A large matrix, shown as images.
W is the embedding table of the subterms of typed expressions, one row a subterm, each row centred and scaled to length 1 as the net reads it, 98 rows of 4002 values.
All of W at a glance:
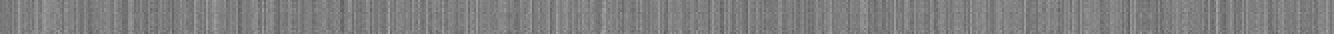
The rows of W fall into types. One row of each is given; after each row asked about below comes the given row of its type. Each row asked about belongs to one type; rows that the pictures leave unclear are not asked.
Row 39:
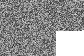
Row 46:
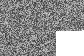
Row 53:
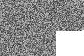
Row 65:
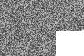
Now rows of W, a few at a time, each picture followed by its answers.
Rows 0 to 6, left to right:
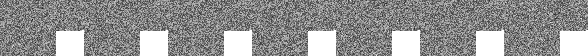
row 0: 65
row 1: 65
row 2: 53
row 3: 46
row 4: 65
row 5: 53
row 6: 53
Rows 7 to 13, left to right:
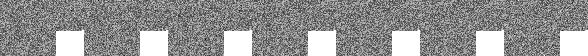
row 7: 65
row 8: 39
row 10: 39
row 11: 53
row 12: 53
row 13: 53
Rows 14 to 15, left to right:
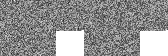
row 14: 65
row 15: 46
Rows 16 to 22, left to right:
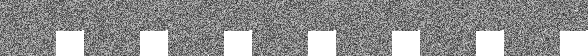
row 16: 39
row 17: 65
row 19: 65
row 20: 53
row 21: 65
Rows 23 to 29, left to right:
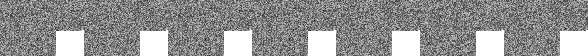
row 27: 39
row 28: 46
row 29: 39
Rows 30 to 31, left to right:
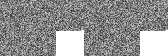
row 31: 65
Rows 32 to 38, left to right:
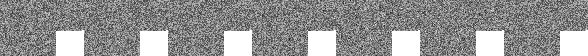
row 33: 39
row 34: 53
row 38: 53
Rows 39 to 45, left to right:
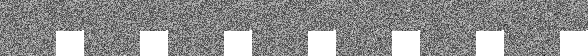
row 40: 53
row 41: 53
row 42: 53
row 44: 65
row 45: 46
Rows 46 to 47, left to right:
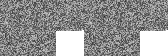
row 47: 46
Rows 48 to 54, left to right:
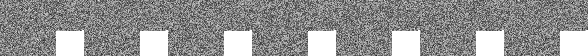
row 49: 46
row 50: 65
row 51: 46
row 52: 39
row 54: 46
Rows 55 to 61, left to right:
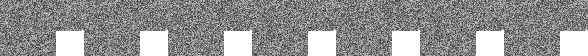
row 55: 46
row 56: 53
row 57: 53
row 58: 65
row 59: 39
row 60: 65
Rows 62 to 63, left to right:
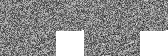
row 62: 46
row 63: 46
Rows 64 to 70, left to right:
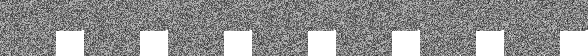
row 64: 39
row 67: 46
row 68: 46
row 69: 53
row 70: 65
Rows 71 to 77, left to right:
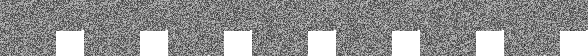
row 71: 53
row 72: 53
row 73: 53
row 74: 65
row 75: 65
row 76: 46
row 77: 53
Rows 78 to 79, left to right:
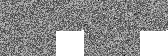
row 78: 53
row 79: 46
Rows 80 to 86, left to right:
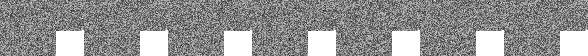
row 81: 53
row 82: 53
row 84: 46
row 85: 46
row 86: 53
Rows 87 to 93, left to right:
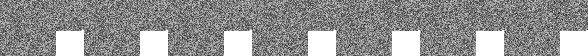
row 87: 65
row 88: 65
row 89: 65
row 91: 39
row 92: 39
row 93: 39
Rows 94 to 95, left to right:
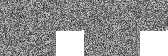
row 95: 39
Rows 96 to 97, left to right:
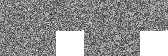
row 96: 53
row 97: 46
